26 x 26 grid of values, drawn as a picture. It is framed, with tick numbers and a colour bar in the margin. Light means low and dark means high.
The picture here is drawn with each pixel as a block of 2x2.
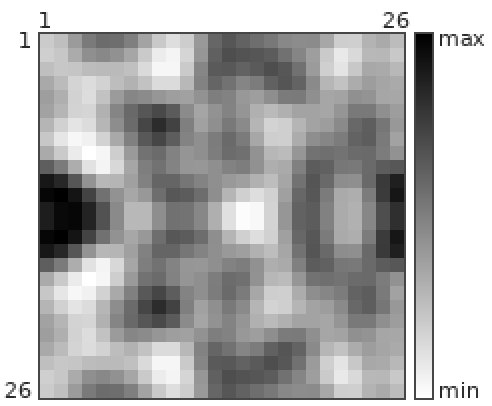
It is mirror symmetric from top to bottom. Values change most from cell to cell in the middle left. There is no overall slope. Overall the values sit about 40% of the way up the scale. The texture is blotchy. There are no lone odd cells.
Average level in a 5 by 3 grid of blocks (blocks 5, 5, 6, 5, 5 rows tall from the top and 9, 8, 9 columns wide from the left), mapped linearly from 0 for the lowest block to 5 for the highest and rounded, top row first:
031 | 123 | 514 | 123 | 031
